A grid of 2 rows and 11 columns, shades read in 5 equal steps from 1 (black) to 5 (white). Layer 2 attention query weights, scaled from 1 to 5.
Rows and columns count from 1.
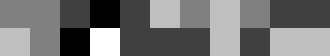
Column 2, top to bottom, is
3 3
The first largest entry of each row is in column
6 4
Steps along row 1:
same down down up up down up down down same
